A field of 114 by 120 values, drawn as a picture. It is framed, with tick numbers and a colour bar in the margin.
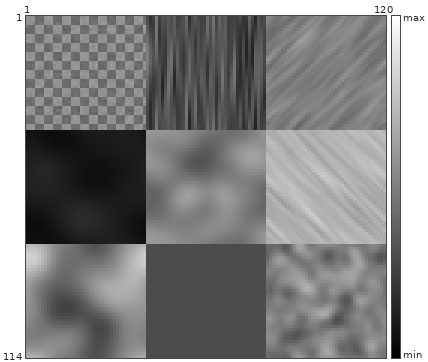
It is made of 3 by 3 panels. Panel 1,1: middling, checkered. Panel 1,2: low, streaked downward. Panel 1,3: middling, slanting up to the right, faint in contrast. Panel 2,1: very low, smooth, faint in contrast. Panel 2,2: middling, smooth. Panel 2,3: high, slanting down to the right, faint in contrast. Panel 3,1: middling, smooth, strong in contrast. Panel 3,2: low, flat. Panel 3,3: middling, blotchy.
